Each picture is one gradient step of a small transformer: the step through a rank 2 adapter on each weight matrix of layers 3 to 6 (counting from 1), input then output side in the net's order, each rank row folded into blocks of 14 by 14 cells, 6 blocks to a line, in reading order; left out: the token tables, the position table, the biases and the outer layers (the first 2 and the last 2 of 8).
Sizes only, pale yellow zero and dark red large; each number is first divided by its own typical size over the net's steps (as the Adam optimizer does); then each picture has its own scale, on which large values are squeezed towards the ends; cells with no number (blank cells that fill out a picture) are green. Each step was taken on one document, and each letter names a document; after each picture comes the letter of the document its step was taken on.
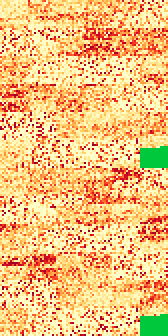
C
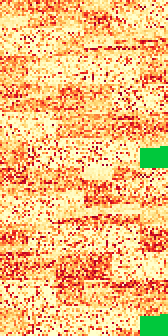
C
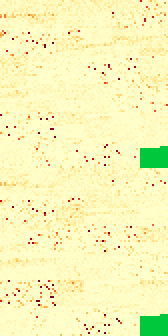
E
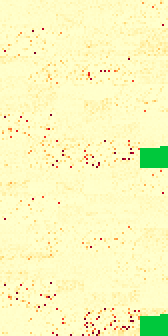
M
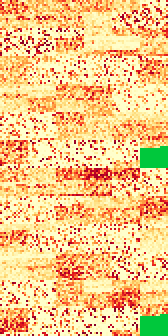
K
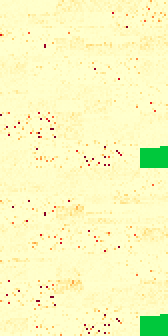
E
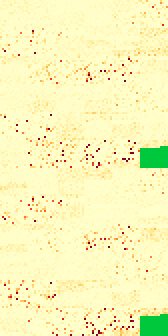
M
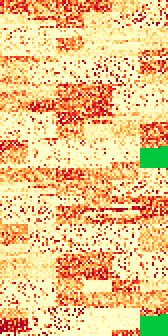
K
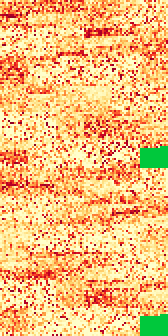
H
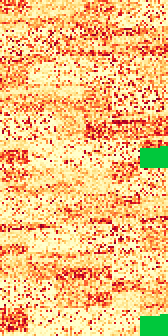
H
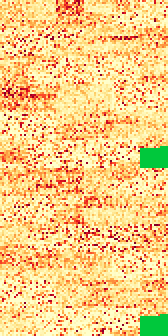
H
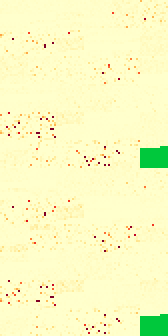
E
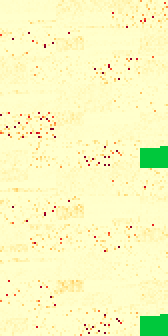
E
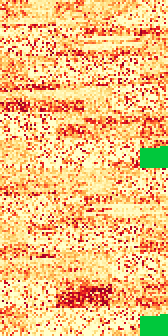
H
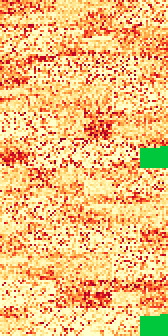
H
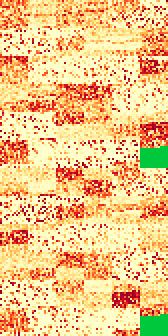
K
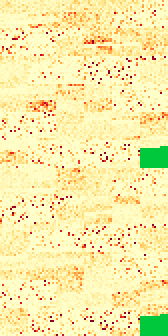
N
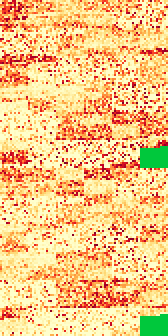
H
